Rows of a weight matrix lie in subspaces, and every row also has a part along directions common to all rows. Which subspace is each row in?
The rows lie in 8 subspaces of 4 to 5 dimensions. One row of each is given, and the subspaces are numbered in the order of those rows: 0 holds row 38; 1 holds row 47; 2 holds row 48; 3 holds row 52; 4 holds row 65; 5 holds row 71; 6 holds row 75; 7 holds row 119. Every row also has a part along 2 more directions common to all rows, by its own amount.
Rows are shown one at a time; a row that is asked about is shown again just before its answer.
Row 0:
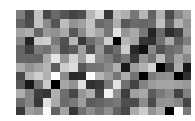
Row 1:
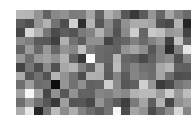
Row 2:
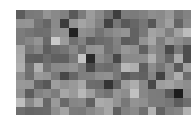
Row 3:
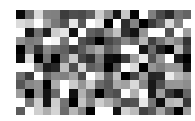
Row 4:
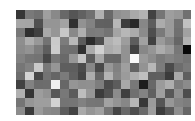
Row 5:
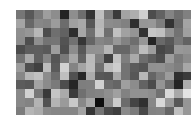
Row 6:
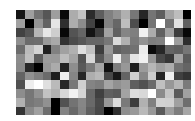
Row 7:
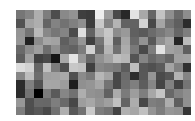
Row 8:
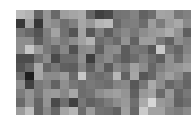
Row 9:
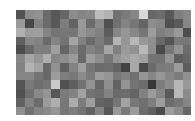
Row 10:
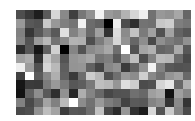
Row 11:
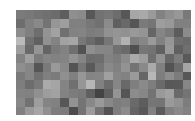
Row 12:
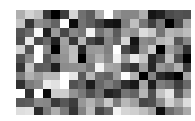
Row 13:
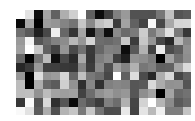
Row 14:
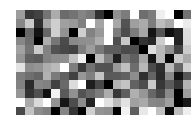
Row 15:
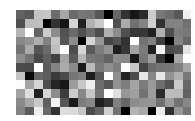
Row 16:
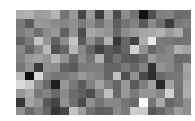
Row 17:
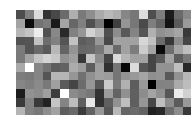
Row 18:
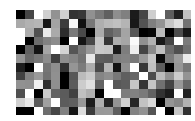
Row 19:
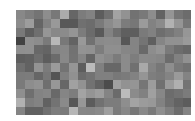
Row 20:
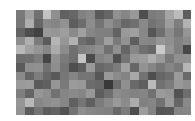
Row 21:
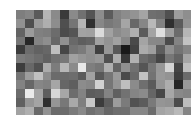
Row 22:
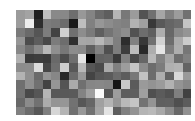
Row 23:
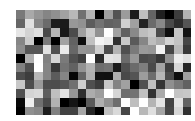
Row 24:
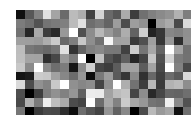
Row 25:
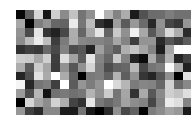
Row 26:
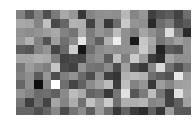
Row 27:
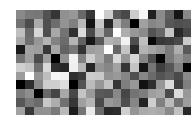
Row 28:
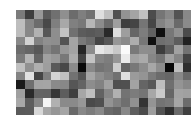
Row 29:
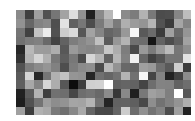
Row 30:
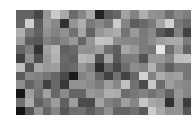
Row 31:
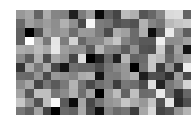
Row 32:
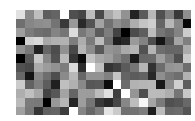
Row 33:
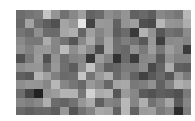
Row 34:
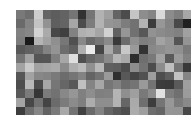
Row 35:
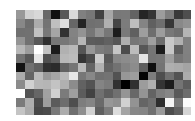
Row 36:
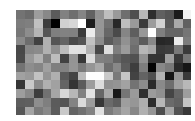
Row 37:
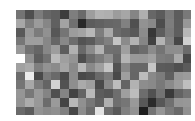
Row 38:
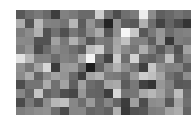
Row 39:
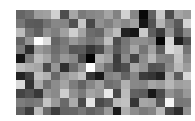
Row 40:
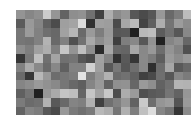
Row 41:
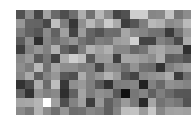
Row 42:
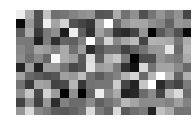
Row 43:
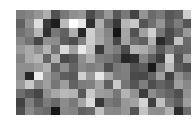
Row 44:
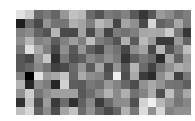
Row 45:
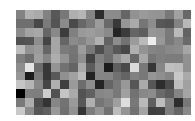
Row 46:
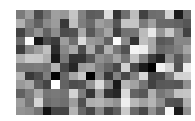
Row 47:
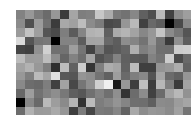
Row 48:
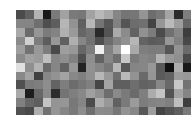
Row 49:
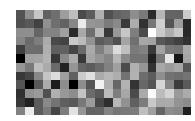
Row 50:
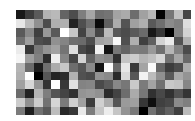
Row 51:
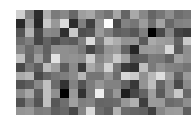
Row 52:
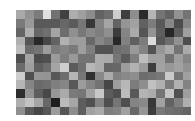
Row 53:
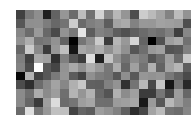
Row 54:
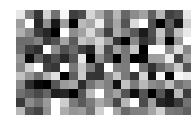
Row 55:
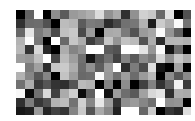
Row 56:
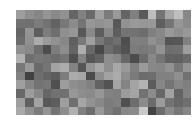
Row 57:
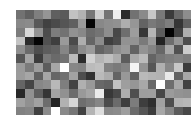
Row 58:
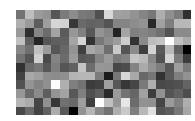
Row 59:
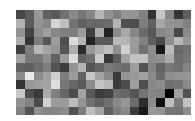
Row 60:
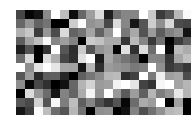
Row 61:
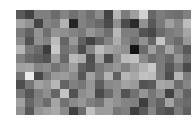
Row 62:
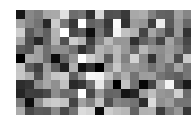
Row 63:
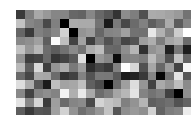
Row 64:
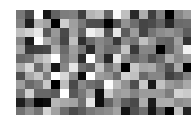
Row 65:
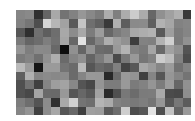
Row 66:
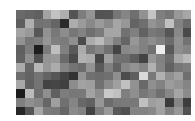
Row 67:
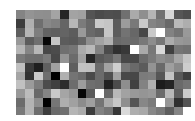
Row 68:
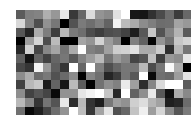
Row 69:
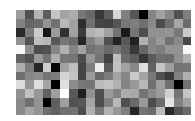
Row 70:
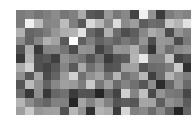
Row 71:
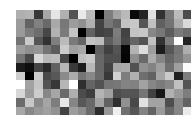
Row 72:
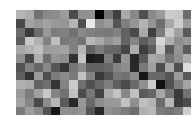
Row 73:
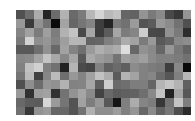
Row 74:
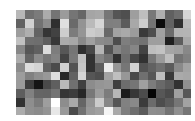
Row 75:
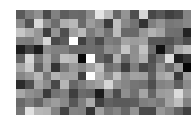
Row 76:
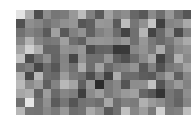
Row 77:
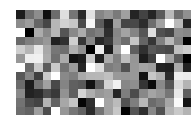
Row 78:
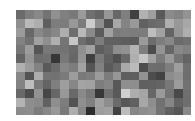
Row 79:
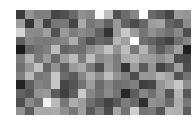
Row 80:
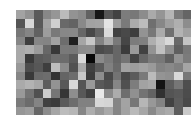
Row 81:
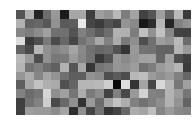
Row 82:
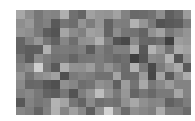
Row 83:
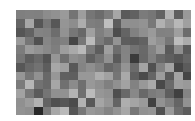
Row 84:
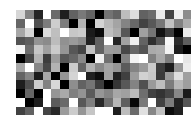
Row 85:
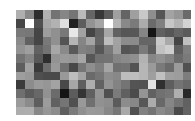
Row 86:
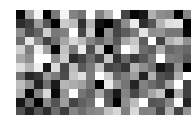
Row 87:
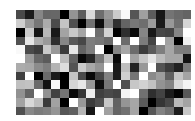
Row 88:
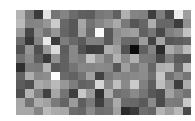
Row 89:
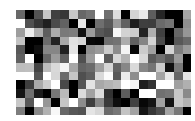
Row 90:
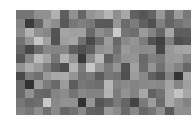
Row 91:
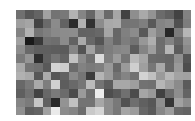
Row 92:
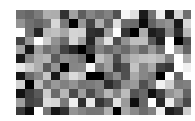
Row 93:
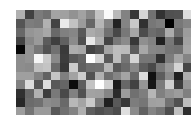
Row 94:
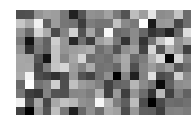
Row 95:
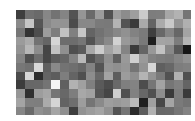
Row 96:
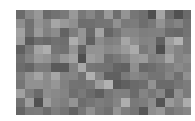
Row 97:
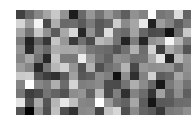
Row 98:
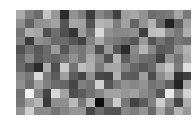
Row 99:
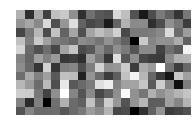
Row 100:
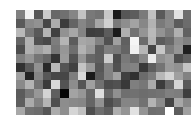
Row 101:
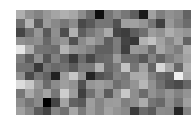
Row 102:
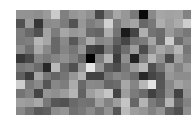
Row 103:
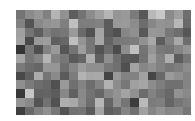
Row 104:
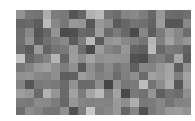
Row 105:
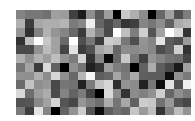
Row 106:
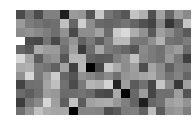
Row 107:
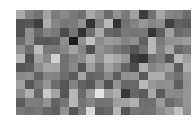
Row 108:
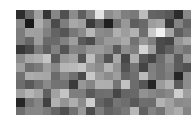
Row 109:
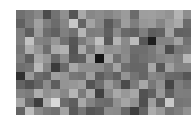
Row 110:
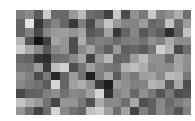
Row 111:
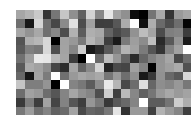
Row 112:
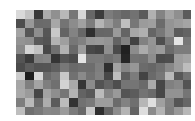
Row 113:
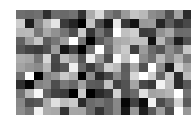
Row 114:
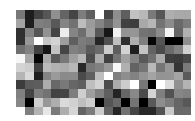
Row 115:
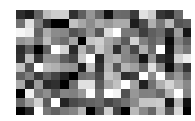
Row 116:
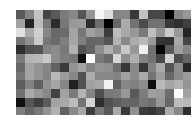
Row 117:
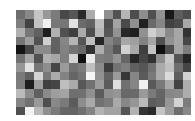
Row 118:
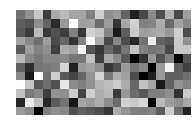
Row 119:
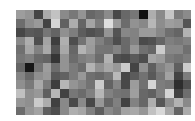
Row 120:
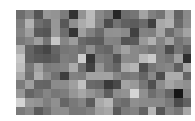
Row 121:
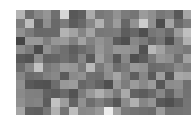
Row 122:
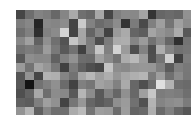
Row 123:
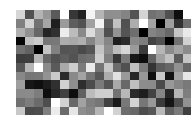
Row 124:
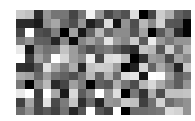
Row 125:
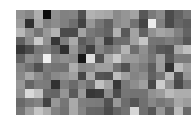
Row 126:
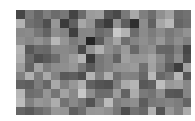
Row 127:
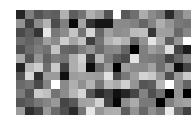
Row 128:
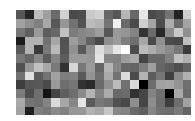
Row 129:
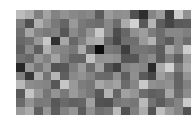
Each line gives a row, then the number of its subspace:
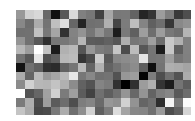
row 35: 4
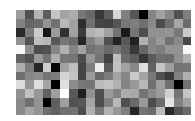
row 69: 7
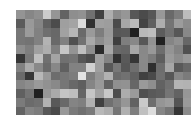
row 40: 0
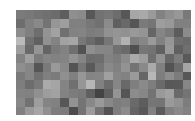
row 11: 1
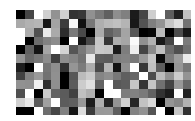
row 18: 4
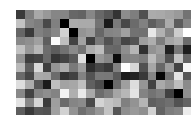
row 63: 6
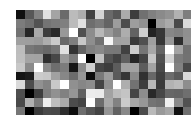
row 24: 0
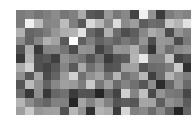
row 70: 6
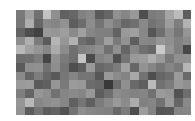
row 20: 3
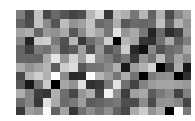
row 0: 7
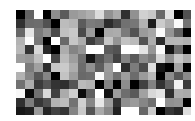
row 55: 2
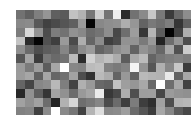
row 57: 3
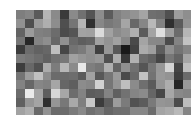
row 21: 2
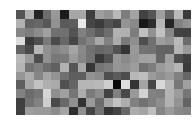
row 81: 1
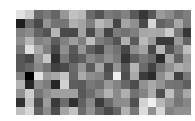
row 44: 5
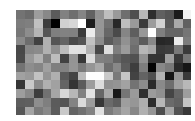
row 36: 0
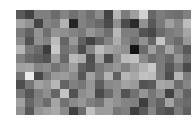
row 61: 7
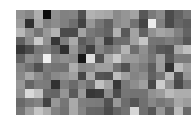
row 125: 0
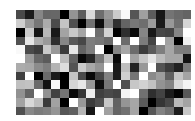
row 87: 5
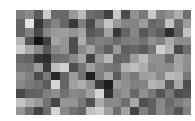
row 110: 3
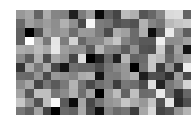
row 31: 3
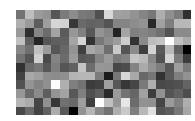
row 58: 4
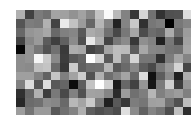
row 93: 6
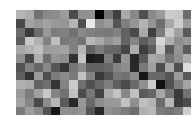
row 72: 3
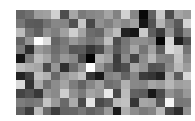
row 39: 0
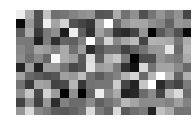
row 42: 6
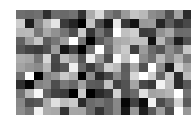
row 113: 0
